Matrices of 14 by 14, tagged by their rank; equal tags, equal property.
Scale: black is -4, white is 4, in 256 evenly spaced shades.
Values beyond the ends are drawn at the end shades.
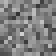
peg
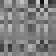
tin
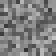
peg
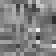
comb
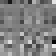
tin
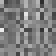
comb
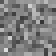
peg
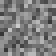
peg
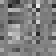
tin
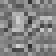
comb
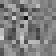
comb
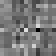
comb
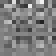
comb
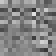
comb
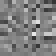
comb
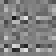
tin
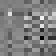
tin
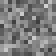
peg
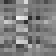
tin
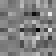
tin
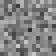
peg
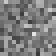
peg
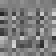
tin
